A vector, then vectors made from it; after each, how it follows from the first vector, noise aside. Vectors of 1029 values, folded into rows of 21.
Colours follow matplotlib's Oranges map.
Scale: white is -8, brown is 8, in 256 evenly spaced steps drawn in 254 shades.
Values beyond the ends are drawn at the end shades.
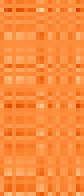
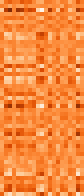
scaled up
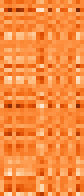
scaled up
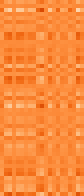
negated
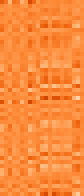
wrapped around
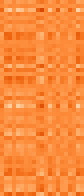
negated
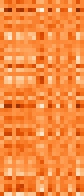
scaled up
